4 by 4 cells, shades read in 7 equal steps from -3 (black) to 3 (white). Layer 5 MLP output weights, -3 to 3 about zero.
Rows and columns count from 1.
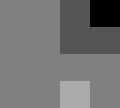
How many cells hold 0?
11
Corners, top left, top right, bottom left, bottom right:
0 -3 0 0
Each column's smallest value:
0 0 -1 -3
